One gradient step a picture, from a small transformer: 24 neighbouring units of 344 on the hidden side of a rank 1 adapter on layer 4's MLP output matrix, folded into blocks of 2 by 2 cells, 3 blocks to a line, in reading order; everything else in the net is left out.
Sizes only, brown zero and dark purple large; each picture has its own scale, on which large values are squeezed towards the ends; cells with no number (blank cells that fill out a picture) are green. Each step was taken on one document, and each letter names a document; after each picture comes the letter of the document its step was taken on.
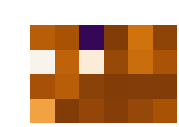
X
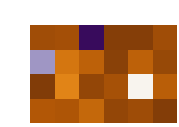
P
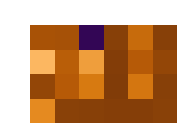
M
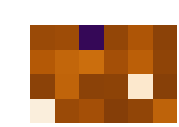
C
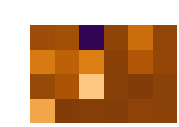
M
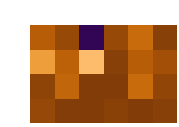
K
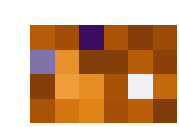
P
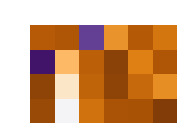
P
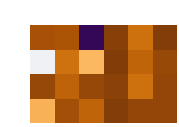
M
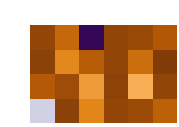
C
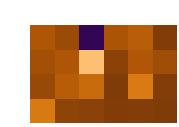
X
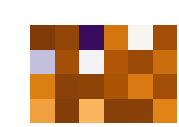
M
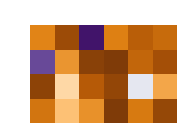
P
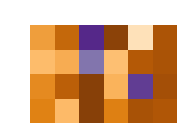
K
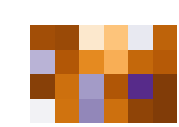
K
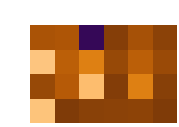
M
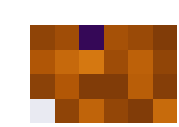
C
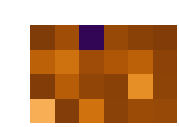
C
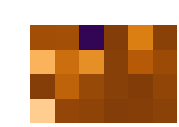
C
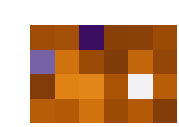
P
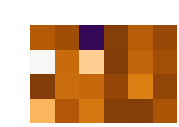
X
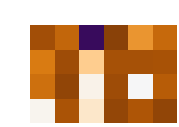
K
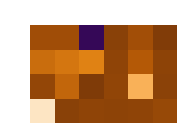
C
